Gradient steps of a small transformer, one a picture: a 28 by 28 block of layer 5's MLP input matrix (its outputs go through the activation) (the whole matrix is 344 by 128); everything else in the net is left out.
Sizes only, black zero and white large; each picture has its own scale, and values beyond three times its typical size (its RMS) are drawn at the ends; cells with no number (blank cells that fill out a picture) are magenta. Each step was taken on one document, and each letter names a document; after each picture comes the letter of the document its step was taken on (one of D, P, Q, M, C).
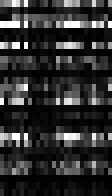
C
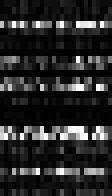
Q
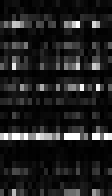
C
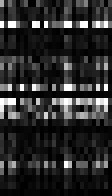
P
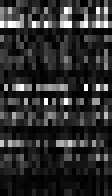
P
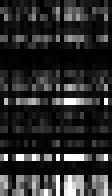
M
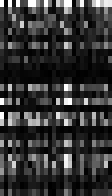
P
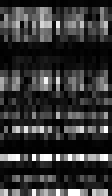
M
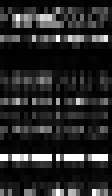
M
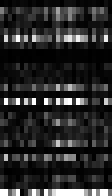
M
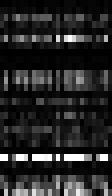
M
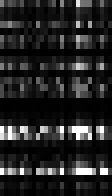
Q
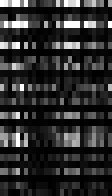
C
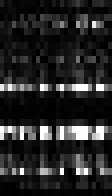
Q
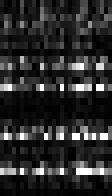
Q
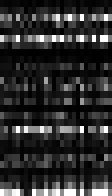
M
